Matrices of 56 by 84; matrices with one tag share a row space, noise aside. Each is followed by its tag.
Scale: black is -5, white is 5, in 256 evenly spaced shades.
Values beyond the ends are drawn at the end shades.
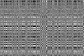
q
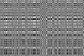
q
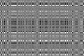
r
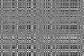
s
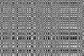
s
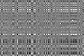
s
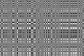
s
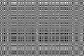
r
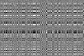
q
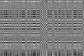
q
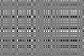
s
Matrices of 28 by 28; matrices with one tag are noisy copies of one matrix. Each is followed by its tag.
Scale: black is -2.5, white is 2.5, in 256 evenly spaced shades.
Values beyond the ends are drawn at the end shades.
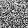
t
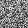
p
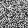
p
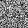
p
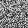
p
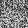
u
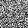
p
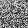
t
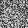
u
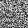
p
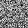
p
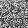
t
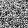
t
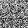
t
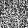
u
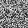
p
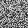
p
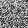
t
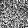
u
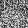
u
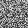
p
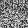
u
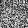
u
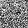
t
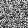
p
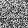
t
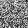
t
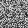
p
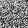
t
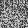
u
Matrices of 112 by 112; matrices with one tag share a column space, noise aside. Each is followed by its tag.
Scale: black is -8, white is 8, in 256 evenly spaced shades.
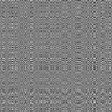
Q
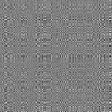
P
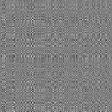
P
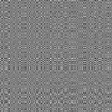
Q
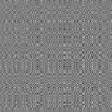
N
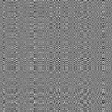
Q
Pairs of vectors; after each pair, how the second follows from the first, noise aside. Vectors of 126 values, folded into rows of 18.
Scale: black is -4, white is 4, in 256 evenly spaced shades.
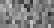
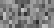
shuffled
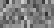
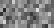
shuffled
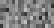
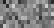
shuffled
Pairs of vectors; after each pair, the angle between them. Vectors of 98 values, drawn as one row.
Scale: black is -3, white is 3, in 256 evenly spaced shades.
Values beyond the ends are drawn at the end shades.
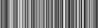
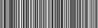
orthogonal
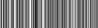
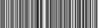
partly aligned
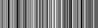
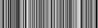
partly aligned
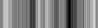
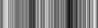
nearly parallel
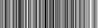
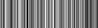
nearly opposite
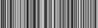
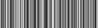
nearly parallel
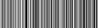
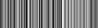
orthogonal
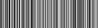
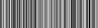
partly aligned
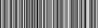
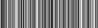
partly opposed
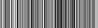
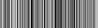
nearly parallel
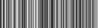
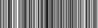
partly aligned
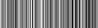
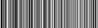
orthogonal
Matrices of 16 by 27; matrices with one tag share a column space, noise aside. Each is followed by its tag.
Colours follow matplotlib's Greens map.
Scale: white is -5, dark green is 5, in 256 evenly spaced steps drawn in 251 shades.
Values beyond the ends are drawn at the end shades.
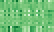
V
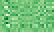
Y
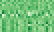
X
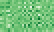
Y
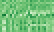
X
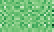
Y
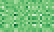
Y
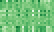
V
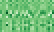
X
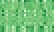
V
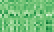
X
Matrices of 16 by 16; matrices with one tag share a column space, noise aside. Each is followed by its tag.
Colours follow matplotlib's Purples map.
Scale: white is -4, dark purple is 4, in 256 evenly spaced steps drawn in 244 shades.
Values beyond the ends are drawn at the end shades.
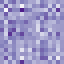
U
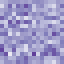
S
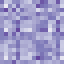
U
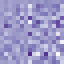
S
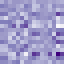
S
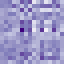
U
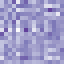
U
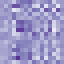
U
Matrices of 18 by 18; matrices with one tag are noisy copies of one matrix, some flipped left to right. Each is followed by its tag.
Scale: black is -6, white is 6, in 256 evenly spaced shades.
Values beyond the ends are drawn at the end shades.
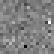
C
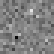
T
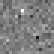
T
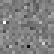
C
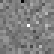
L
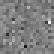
C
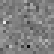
C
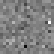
C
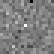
L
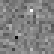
T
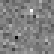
T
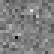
T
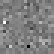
C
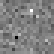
T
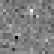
T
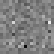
C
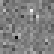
T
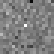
L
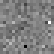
C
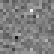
T
